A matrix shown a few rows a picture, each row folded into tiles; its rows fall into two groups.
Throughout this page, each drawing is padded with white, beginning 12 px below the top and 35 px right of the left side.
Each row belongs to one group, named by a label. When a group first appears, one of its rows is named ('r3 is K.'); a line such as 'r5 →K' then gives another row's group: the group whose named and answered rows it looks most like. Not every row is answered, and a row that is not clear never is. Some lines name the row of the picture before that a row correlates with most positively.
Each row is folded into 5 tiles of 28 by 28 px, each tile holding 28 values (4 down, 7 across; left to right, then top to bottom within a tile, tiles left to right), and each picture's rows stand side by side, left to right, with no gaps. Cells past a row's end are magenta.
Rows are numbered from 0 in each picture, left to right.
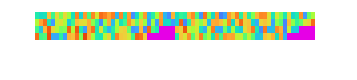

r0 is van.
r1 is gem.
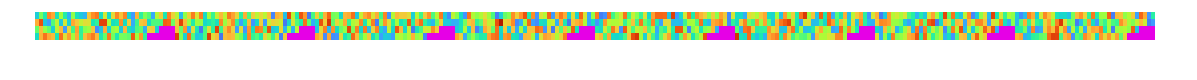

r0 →gem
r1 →van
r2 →van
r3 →van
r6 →van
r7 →van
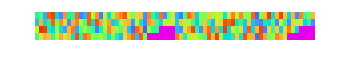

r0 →gem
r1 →van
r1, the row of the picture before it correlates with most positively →3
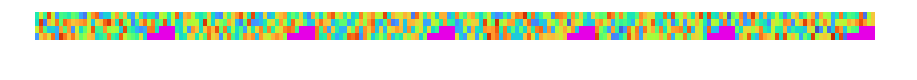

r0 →gem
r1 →van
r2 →van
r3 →van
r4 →van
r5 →gem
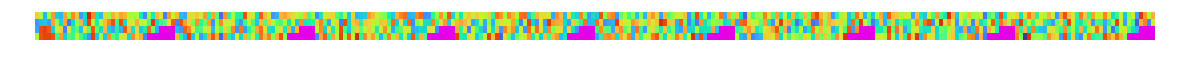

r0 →gem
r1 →van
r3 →van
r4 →gem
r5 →van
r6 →gem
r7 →van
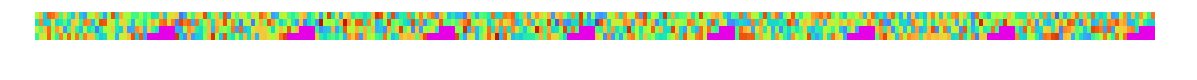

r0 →gem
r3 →van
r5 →gem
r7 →van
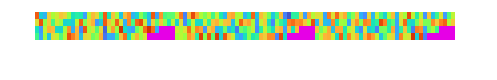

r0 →van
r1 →gem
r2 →gem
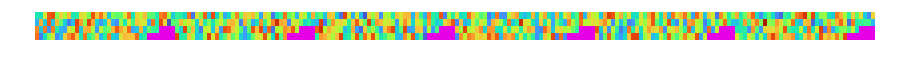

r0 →van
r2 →gem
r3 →gem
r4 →van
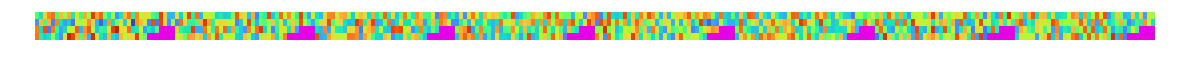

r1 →van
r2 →van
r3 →gem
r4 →van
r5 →gem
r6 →gem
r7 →gem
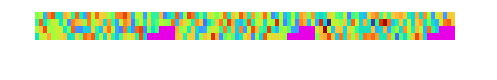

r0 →gem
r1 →van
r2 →gem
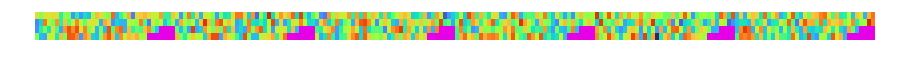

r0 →van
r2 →van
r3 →gem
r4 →van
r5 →gem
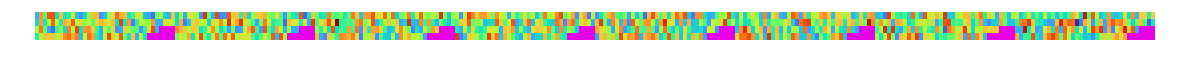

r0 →gem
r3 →van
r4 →gem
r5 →gem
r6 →van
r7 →van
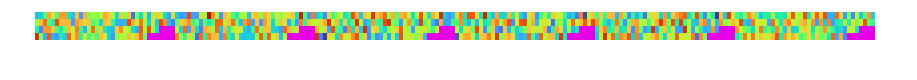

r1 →van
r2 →van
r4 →gem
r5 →gem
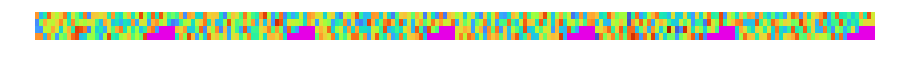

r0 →van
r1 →gem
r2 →gem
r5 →gem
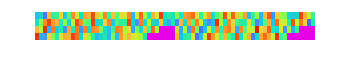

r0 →van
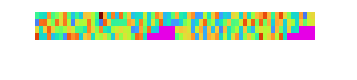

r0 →van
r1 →gem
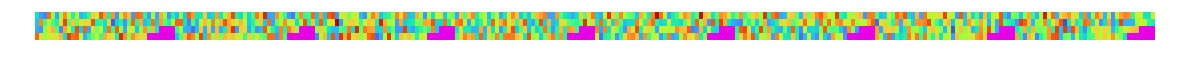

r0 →van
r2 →gem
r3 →gem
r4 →van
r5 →gem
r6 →van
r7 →van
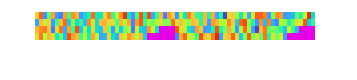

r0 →gem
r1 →gem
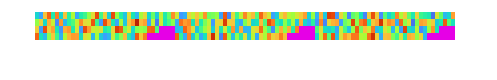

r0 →van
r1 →van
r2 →gem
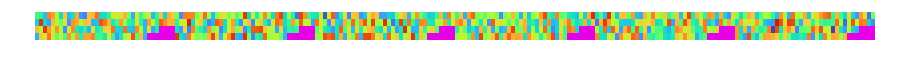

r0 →gem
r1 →van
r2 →gem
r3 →gem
